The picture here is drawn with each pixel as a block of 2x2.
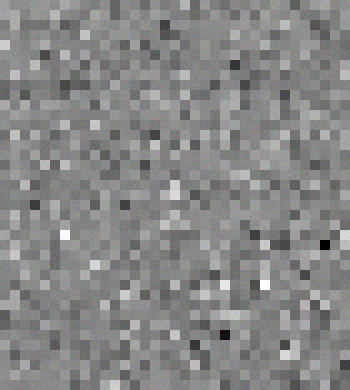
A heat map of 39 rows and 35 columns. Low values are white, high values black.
Grain: fine. Slope: none. Histogram: heavy tails on both sides. Mirror symmetry: none. Seam: none. Average level on the scale: 50%.
